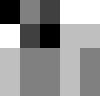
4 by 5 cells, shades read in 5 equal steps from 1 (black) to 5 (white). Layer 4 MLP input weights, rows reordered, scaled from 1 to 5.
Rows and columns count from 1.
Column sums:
14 11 9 17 15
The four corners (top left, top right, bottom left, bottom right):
1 5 4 3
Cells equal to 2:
2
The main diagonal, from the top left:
1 2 3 4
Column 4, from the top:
5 4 4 4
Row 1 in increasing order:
1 2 3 5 5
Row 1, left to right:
1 3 2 5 5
